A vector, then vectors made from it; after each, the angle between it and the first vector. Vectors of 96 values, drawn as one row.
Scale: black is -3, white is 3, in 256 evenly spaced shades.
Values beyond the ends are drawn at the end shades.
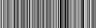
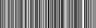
partly opposed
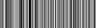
orthogonal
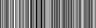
partly opposed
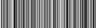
orthogonal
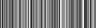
nearly opposite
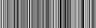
nearly parallel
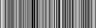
orthogonal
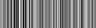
partly aligned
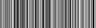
partly aligned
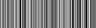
partly opposed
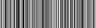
partly aligned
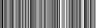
nearly opposite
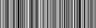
orthogonal
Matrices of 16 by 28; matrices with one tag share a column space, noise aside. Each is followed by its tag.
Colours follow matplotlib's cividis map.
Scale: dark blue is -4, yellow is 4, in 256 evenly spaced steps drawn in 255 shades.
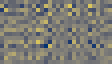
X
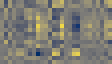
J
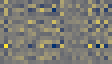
X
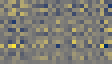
X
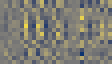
J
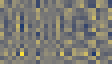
J
